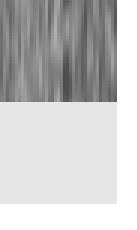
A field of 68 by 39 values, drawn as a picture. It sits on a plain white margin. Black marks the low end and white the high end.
The table splits into 2 rows of 1 panel. Panel 1,1: middling, streaked downward. Panel 2,1: very high, flat.
